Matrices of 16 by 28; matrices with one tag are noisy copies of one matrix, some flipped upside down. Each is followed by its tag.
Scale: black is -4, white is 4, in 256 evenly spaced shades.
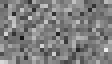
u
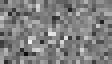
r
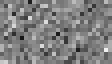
u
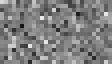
u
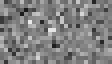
r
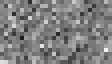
u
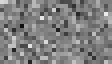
u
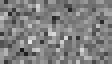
r
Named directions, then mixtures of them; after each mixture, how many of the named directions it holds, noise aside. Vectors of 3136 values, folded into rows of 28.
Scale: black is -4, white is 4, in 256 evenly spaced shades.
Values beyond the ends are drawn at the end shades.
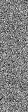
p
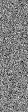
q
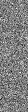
two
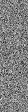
two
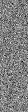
one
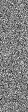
two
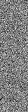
one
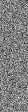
two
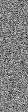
one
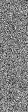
two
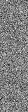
one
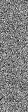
one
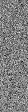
one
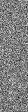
two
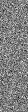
one
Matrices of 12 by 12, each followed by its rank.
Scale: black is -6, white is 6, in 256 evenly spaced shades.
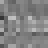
two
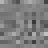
two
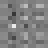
two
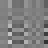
one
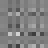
one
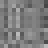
two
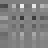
one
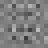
two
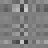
one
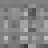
two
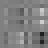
one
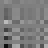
one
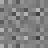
two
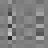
one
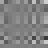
one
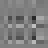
one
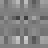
one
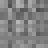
two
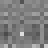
two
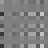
one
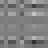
one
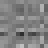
two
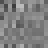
two
